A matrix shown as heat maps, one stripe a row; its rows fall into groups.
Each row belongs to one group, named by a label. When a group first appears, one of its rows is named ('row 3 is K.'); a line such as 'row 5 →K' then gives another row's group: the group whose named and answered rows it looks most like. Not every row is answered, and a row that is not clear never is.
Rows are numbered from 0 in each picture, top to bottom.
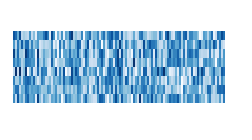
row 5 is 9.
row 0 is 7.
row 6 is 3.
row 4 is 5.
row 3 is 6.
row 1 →6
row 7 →6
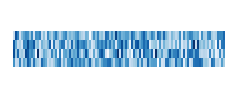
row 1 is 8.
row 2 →6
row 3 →9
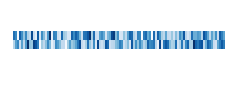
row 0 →5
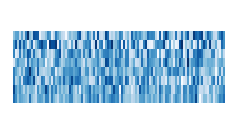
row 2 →9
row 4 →6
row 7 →7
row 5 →9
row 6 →7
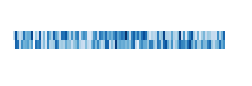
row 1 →3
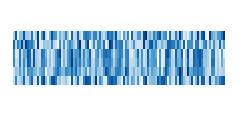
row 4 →9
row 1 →6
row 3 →9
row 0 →5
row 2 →9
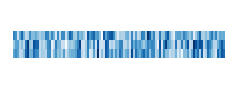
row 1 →3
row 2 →3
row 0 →7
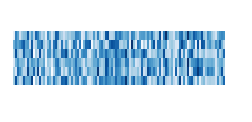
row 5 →8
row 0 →3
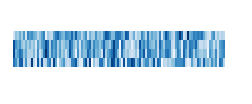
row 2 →7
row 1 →7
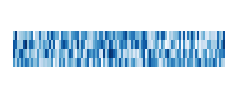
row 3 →6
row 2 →7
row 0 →8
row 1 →8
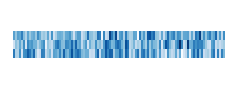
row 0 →6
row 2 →9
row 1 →9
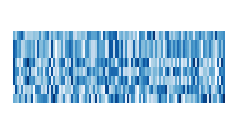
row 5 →8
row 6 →3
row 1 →6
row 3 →8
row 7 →5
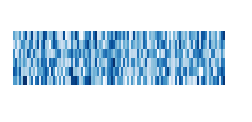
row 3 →5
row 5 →5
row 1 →5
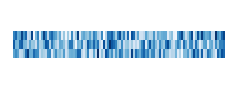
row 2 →3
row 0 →5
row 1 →7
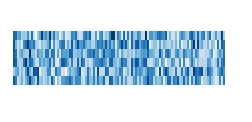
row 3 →8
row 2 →7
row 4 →3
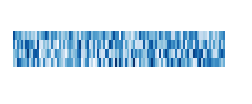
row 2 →3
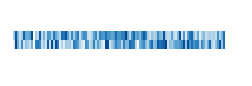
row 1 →3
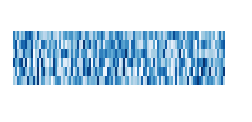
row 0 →6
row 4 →5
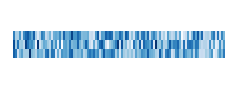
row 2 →7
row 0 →9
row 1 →6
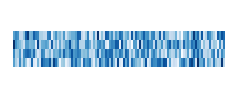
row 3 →5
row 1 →6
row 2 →9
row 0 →3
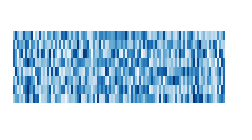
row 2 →5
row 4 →3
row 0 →8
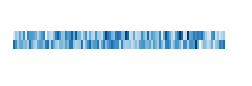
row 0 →9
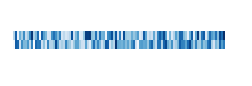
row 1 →3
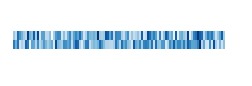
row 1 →6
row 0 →9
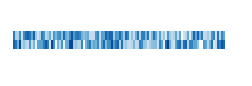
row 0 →9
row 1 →7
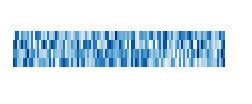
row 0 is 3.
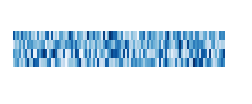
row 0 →7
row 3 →3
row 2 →5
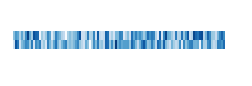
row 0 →3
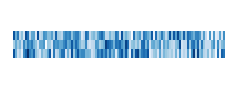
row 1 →9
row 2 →8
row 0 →6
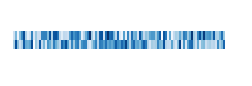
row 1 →8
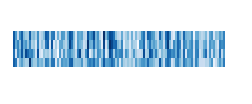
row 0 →7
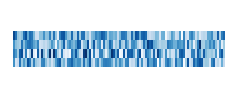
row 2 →5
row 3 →9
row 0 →8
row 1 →6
